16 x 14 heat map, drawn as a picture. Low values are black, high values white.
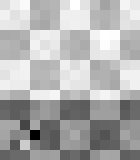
In the bottom left lies a patch that is rougher than the rest. A horizontal seam about 60% of the way down splits the table, and the top part is higher. On average the colour sits 70% of the way up the scale. Values change most from cell to cell in the bottom left.
